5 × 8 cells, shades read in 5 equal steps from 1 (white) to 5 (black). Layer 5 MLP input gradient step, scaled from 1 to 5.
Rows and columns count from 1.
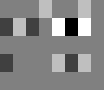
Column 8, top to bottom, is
3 3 3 3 3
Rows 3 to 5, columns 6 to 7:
3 3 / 4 2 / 3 3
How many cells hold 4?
4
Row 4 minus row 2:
0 1 -1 0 1 -1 1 0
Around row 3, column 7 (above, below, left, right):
1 2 3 3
